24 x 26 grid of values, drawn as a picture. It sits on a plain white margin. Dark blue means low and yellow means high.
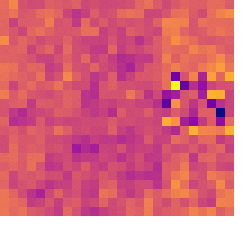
Odd patch: rougher, in the middle right. Mirror symmetry: none. Stripes: none. Roughest part: middle right. Histogram: heavy tails on both sides. Ninth with the highest average: top right.
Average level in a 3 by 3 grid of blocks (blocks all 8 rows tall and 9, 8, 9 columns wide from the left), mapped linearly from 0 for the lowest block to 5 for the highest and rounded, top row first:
3 1 5 | 2 0 1 | 2 0 3
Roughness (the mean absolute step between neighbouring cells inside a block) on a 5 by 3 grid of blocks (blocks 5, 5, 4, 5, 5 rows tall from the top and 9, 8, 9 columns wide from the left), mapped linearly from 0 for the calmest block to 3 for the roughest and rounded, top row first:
000
002
003
001
001
